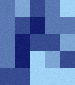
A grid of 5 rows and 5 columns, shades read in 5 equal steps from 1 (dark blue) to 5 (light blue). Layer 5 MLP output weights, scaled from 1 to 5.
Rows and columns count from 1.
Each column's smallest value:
2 1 1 2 2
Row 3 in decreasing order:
4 3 2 2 1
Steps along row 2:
down down up same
